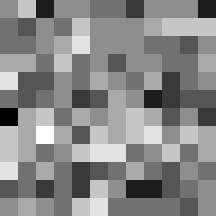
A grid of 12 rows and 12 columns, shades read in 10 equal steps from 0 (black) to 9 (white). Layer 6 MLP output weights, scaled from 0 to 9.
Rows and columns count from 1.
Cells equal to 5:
34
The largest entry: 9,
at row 8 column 3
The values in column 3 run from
1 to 9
